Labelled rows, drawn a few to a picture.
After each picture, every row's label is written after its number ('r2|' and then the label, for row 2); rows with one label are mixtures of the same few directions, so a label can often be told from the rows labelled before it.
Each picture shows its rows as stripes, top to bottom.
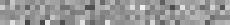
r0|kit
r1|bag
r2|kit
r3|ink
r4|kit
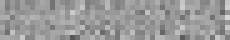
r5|bag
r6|bag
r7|kit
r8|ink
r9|kit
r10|bag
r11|kit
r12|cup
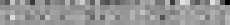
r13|ink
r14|kit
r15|bag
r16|kit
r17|bag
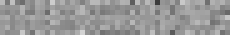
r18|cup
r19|ink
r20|ink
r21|ink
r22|ink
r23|kit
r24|ink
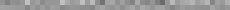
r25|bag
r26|bag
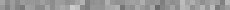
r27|bag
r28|cup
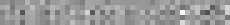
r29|kit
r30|ink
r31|cup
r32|bag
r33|cup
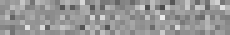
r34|ink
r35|kit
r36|cup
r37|kit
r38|cup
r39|kit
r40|kit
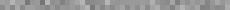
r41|kit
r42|cup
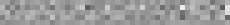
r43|ink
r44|bag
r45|ink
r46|bag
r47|bag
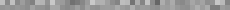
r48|cup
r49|ink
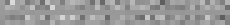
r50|kit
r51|bag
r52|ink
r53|kit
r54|bag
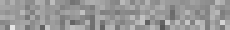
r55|cup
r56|bag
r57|ink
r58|bag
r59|kit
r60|kit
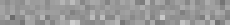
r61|kit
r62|bag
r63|cup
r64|kit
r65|cup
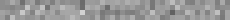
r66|ink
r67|kit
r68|ink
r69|kit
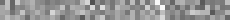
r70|cup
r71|kit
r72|ink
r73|bag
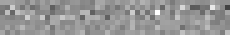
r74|bag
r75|ink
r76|cup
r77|kit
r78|ink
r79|cup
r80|bag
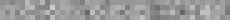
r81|kit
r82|bag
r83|cup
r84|bag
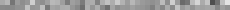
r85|ink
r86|kit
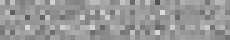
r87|cup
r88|ink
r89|kit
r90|kit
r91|cup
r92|bag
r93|cup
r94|ink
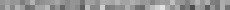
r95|ink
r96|bag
